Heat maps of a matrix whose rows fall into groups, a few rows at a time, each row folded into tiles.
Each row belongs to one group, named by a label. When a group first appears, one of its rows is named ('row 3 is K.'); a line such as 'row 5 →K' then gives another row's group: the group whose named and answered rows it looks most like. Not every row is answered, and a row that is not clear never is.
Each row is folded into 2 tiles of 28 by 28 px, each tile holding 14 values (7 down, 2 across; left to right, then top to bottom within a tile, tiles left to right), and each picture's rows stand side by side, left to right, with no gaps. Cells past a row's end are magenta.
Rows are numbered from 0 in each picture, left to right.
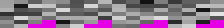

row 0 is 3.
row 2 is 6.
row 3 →3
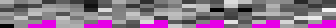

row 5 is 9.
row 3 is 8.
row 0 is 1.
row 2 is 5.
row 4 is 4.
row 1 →6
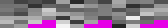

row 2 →1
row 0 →9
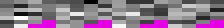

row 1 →6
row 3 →8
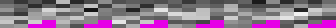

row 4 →6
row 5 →8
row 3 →8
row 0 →9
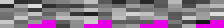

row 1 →1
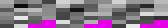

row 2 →4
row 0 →1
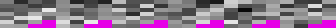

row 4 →4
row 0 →9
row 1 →9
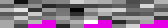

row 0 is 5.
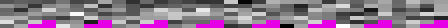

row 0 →9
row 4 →5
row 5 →1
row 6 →3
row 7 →4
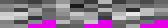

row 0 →8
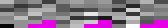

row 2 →1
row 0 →1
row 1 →4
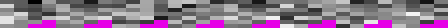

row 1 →6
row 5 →3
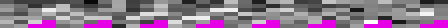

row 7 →8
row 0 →9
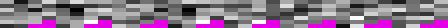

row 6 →1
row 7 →3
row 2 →8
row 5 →3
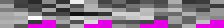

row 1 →1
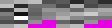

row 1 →8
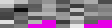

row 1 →1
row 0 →4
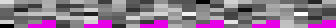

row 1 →1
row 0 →4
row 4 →4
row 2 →3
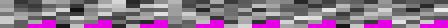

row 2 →3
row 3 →5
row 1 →3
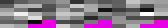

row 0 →8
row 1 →8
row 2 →4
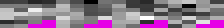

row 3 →1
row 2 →6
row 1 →6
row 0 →8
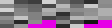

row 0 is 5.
